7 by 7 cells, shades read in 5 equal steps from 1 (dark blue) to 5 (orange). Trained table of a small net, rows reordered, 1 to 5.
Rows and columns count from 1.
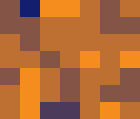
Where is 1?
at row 1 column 2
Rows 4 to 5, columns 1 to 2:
4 4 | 3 5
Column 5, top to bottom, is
4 4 4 5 4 4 4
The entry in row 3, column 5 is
4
